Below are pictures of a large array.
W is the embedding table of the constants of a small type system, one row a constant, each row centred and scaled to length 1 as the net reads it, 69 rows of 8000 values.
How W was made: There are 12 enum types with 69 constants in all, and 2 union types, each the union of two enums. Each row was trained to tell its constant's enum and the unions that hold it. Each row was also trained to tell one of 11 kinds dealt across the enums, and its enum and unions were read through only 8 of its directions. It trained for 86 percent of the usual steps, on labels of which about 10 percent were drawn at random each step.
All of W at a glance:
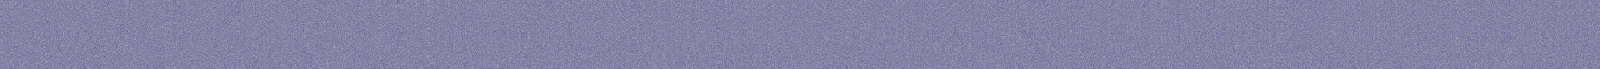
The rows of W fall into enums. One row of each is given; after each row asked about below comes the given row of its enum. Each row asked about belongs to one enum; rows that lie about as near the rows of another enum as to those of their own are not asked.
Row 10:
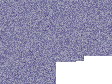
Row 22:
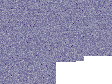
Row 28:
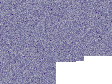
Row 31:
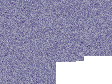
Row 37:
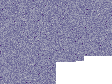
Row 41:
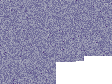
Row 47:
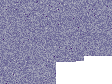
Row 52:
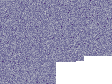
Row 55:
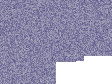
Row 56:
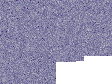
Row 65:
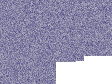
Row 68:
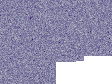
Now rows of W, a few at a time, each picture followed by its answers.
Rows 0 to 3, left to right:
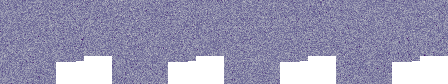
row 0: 28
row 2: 10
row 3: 65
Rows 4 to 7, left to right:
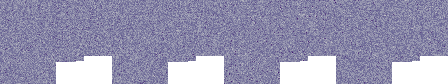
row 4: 41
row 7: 37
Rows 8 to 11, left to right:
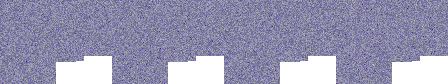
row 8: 47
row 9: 31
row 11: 56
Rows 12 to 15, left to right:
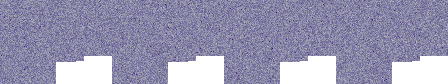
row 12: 37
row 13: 56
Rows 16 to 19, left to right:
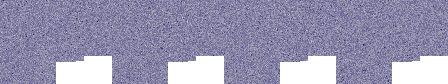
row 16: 31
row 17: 10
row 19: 41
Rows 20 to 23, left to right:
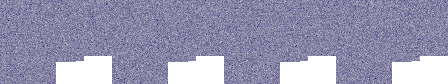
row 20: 31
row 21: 47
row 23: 68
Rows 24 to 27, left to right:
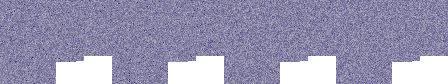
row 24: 28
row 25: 65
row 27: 28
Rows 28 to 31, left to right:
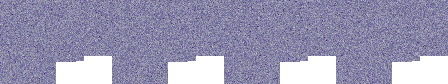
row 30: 22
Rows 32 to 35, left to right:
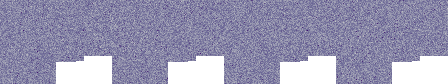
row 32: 56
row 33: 41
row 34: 56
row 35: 47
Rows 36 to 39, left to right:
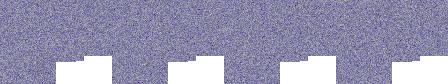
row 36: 10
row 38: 31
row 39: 37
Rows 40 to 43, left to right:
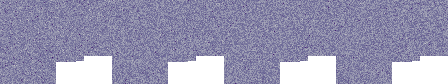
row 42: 28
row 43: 47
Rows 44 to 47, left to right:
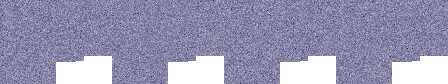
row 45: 56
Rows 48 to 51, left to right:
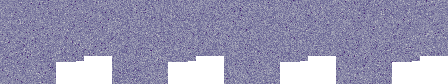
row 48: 65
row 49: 31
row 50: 47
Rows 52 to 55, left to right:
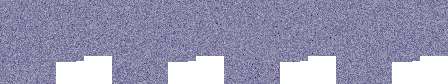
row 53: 41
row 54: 68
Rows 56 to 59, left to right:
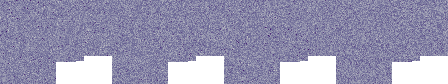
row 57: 56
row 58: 68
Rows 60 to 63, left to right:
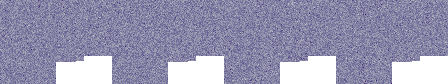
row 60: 41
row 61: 41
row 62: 37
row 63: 31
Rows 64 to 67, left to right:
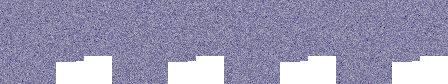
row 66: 22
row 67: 22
